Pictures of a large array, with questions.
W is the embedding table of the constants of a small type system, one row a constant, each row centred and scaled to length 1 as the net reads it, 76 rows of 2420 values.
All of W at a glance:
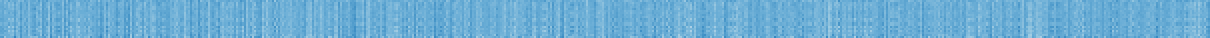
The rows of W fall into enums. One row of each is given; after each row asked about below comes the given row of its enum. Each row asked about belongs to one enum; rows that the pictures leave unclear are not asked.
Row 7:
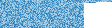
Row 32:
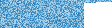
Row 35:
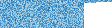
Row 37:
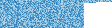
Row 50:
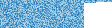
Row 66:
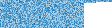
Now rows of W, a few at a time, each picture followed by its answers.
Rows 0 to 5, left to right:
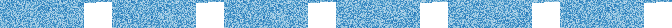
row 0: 35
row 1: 66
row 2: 66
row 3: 32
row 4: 32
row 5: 66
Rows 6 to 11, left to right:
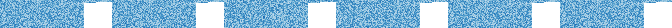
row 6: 7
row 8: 66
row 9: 37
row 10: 7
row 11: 7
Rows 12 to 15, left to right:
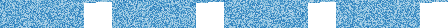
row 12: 7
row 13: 35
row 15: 37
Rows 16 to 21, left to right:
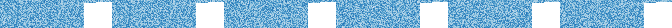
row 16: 37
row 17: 37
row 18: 35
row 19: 50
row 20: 32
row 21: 7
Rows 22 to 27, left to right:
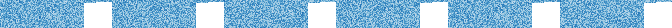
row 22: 66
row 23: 35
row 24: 32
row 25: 35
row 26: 66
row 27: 32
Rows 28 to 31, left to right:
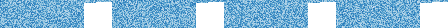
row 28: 32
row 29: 35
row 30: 37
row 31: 50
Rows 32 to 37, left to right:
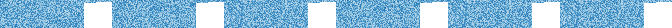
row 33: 35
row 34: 37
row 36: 37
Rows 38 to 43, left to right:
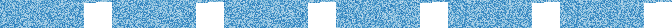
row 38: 7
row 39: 32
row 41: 66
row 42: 37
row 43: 37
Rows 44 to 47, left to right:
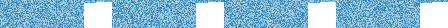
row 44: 50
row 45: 66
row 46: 32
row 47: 35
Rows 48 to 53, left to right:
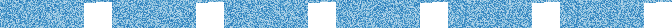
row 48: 66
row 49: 32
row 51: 35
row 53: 37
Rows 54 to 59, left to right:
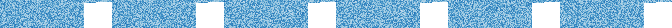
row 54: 7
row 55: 7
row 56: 32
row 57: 32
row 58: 35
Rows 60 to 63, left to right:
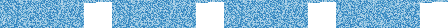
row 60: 37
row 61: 37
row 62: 37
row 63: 7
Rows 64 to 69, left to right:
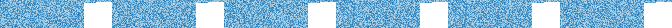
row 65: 7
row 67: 37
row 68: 37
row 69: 50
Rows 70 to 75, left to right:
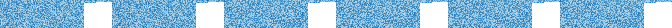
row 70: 50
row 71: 50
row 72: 32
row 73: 32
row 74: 32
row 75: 32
